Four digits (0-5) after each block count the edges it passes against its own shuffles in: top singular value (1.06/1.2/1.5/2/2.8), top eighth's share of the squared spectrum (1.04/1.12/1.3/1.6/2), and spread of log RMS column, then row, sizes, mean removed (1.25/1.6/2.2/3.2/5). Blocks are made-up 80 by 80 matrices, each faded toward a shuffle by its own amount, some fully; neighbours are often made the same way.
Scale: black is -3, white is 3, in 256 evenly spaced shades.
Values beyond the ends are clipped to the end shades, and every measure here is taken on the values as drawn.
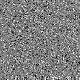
3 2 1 1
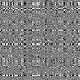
5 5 3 4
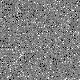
2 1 0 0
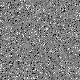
1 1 0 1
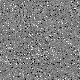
3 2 0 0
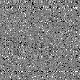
4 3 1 2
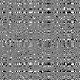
5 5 3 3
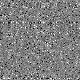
3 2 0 2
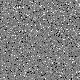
0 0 0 0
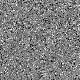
3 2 1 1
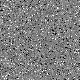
3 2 0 1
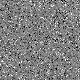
3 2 0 1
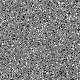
2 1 0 0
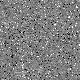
1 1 0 0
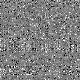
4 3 1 2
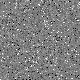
0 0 0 0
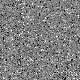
2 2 0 0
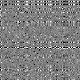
5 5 2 4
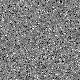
0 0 0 0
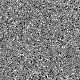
2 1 0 0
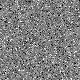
0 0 0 0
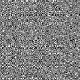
4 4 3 3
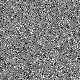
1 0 0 0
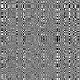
5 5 4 3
